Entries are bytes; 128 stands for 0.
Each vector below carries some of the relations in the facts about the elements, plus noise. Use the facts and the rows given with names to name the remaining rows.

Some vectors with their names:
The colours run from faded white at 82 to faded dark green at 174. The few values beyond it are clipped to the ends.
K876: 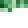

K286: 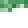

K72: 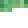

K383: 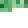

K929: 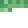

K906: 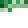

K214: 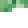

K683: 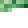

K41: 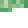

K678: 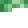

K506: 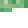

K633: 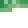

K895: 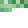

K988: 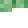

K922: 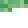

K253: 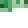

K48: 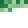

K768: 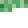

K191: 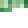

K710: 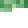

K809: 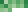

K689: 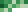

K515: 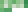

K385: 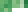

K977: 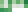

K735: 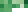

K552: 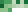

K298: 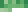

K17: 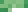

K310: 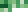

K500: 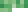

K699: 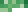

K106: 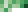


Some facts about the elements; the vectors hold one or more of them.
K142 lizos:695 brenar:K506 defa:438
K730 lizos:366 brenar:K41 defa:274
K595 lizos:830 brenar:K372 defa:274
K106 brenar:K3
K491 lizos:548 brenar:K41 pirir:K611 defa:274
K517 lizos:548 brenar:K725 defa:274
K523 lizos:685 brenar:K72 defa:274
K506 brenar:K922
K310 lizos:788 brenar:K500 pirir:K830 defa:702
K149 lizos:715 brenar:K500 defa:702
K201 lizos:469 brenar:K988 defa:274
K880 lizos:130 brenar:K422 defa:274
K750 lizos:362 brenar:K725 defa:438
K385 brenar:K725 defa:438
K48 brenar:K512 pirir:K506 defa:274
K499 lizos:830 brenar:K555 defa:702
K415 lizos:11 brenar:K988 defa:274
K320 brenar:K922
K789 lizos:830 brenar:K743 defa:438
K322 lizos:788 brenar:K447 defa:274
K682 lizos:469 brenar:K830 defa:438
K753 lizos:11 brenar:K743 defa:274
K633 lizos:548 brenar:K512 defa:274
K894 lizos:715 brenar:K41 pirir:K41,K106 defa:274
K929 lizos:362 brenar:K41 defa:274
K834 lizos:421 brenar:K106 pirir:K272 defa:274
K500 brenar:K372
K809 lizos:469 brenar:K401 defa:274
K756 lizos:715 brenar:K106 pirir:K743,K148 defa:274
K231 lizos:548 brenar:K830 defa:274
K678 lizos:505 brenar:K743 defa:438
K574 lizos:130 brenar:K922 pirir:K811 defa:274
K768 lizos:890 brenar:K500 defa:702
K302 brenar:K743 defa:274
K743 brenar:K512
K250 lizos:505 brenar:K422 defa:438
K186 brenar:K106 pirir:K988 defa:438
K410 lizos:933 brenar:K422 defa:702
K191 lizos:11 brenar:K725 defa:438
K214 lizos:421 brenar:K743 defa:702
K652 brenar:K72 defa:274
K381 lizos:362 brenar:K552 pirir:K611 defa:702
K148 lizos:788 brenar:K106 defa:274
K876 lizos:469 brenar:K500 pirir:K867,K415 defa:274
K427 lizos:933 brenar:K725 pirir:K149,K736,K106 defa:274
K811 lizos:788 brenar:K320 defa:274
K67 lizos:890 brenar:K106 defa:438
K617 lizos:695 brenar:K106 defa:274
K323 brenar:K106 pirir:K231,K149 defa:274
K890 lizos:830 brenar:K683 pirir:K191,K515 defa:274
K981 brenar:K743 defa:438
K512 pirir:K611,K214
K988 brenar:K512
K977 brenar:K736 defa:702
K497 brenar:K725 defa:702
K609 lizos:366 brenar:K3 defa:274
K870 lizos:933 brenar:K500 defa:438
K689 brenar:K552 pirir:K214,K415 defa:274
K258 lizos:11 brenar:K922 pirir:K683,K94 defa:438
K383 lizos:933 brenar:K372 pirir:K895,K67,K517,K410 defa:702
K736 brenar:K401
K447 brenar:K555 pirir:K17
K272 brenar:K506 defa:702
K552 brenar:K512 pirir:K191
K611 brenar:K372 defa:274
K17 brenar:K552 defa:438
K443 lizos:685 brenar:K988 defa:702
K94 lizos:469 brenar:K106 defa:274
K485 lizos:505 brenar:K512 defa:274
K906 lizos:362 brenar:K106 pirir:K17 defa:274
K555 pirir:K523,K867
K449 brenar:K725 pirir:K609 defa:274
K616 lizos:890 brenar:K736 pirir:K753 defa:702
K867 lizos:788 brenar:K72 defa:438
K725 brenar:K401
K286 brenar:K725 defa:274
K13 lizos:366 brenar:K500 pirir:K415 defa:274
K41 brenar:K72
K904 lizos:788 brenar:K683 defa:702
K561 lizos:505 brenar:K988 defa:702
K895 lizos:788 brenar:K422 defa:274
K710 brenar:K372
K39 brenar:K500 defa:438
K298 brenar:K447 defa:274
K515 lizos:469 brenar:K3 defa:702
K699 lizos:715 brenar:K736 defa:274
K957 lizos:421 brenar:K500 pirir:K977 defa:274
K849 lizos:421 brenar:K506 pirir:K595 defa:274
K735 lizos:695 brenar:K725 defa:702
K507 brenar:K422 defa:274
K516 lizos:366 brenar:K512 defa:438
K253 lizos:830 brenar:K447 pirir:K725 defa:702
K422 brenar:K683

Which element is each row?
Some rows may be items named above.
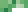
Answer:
K214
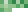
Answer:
K895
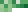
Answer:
K94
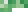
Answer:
K517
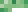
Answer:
K743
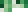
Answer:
K890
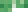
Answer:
K39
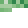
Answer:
K895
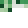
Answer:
K957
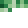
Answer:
K876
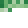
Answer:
K323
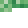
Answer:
K609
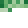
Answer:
K323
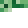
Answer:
K753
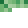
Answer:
K201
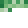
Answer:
K323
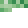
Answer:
K895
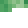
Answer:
K789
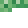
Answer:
K595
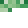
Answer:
K617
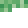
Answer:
K768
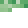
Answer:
K148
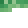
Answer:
K633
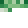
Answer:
K756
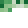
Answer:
K552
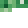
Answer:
K258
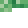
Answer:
K609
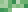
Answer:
K410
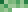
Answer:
K201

